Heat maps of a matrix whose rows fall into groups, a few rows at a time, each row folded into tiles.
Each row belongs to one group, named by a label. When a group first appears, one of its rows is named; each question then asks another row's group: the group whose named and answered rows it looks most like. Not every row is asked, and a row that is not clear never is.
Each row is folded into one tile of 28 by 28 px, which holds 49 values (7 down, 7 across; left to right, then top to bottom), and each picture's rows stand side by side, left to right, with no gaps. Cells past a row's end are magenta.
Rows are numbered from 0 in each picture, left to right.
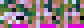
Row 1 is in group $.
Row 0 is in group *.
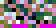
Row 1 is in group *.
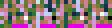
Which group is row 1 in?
$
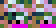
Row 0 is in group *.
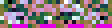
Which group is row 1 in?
*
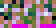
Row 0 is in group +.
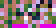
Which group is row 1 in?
+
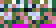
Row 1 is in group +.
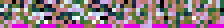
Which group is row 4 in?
+
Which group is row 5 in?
$
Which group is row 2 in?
*
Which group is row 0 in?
+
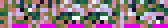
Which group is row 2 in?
*
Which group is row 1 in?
+
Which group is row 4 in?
$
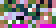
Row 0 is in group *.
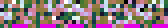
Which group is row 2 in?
*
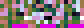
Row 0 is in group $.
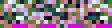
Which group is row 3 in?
*
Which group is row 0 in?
*
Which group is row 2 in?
+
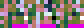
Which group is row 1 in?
$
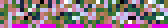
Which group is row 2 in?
*
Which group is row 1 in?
+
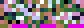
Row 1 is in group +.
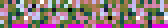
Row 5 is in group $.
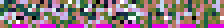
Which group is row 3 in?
+
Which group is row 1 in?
+
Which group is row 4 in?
*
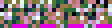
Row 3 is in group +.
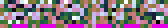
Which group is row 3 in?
$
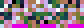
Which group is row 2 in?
+
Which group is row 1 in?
*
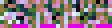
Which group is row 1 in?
$
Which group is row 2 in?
$
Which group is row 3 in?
+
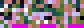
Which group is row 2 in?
$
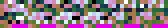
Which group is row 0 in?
*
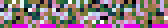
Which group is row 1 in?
+
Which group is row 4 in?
+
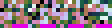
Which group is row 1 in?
+
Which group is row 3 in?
*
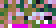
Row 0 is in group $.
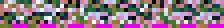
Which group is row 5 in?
+
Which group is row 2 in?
+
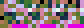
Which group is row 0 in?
*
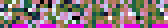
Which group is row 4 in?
$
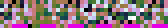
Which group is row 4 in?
*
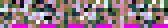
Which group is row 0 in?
+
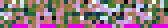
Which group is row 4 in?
+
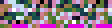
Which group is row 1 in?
+
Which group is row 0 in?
*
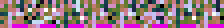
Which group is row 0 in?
$
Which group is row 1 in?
+
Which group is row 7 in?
$
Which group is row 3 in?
$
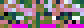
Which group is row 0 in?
*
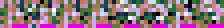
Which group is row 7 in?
*
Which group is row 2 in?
$
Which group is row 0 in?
$
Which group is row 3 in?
$
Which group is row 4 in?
*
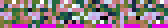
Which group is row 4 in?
$
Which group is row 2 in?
*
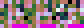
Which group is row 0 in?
$
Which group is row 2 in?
+
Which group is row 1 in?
$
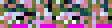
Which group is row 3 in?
$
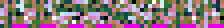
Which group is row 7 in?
$
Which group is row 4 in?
*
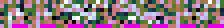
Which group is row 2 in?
*
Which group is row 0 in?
$
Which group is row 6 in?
$
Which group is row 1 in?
$
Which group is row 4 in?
*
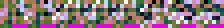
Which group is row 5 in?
+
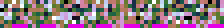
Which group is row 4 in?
$
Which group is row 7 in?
+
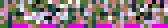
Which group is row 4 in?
$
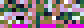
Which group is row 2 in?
*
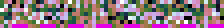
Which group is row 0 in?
+
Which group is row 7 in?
$
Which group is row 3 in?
$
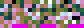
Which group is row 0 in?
+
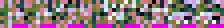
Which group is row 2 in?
+
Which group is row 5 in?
+
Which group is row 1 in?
$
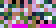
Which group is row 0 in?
+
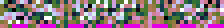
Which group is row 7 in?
+
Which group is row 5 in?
$
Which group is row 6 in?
*
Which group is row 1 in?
*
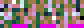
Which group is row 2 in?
$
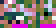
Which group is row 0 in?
*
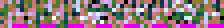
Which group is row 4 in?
+
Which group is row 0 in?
$
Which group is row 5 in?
+
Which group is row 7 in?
$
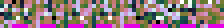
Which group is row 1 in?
$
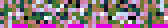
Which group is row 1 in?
*
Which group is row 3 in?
$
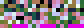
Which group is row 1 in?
+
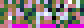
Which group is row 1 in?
$
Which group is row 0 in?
$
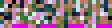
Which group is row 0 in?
+
